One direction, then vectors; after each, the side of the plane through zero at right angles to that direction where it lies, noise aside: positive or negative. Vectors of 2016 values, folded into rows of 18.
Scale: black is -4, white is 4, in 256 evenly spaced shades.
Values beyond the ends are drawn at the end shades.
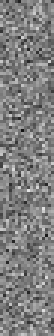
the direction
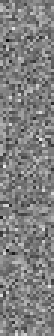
positive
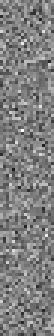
negative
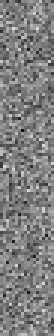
positive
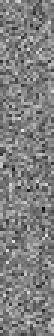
negative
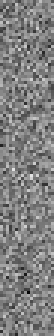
positive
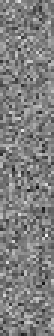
negative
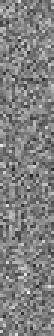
negative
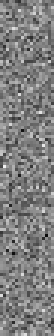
positive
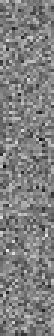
negative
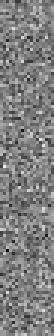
positive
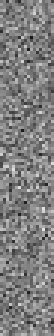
positive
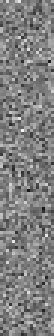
negative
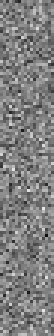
positive
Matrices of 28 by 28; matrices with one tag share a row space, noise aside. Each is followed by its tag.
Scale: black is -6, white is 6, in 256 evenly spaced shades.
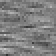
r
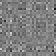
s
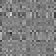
s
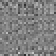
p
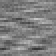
r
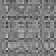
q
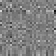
s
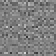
p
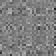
s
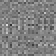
p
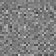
p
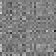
s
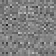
p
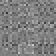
p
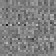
p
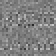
p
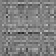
q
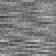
r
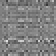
q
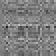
q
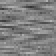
r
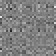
s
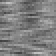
r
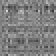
q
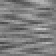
r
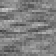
r
